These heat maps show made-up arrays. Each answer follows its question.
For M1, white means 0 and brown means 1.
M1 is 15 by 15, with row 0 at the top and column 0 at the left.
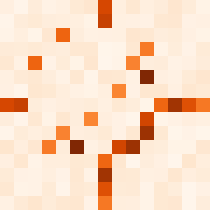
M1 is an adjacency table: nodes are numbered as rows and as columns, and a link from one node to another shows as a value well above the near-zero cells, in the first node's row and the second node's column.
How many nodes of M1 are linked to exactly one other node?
10
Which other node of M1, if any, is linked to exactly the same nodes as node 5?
node 3
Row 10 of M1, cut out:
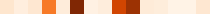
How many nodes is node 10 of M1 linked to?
4
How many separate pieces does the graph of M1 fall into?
2
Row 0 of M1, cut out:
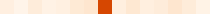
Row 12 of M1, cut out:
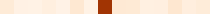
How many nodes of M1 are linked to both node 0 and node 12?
1
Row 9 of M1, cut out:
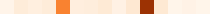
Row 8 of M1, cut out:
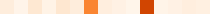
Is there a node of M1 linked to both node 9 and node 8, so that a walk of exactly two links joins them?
yes
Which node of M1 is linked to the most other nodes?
node 7
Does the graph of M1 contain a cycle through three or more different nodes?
no
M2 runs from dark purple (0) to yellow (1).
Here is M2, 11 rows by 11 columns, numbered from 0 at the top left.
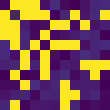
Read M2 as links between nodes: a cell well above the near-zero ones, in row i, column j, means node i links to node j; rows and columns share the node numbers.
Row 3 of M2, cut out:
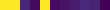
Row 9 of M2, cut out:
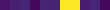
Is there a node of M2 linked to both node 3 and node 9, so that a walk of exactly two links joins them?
no
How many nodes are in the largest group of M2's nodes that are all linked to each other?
3
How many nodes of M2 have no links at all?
0
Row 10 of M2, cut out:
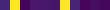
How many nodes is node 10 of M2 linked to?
2
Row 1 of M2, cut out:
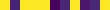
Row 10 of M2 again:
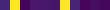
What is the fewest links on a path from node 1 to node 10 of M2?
1
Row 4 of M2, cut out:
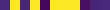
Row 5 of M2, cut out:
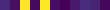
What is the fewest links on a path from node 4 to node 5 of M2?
1
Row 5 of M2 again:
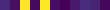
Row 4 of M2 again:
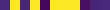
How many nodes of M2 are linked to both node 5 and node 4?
0
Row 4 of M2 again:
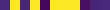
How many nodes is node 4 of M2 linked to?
5
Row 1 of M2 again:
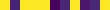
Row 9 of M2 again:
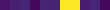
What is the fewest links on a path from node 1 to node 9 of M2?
2
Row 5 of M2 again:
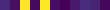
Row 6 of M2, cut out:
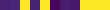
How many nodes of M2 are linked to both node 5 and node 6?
2
